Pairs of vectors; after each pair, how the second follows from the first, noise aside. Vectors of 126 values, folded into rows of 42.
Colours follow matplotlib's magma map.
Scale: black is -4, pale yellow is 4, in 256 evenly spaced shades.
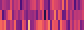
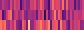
copied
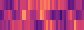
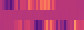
partly zeroed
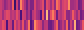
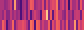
sign-scrambled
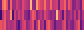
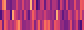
sign-scrambled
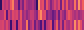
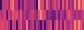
copied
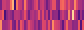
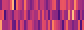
copied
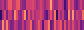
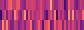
copied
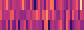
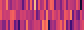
sign-scrambled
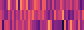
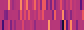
partly zeroed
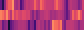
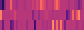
partly zeroed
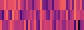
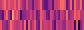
copied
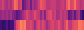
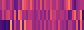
sign-scrambled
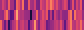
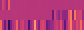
partly zeroed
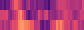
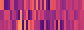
sign-scrambled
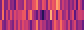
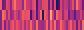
sign-scrambled
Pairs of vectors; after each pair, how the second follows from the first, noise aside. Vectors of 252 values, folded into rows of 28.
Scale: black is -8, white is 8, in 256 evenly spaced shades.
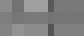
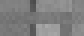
reversed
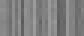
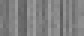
reversed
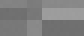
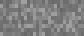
shuffled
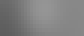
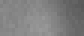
reversed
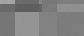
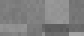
reversed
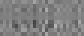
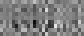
scaled up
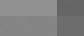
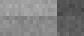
scaled up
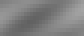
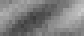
scaled up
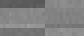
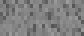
shuffled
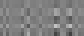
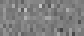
shuffled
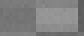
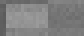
reversed
